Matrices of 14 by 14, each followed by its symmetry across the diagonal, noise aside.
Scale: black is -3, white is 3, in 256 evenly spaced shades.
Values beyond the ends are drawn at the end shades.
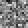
neither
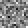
symmetric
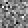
antisymmetric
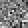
antisymmetric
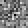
symmetric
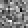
antisymmetric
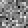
symmetric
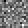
neither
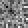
symmetric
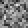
symmetric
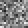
neither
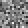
antisymmetric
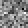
neither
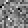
antisymmetric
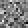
neither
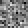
neither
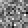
symmetric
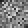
symmetric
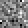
antisymmetric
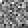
neither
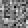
neither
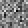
neither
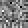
antisymmetric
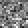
neither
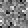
antisymmetric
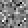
antisymmetric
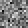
symmetric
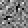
symmetric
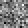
antisymmetric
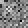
symmetric
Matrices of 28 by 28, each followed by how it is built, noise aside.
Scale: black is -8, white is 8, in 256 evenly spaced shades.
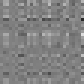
low rank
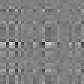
low rank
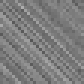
Toeplitz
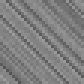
Toeplitz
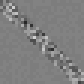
banded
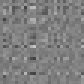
low rank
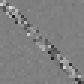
banded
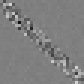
banded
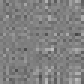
low rank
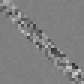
banded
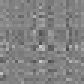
low rank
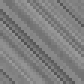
Toeplitz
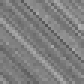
Toeplitz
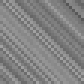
Toeplitz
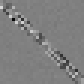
banded
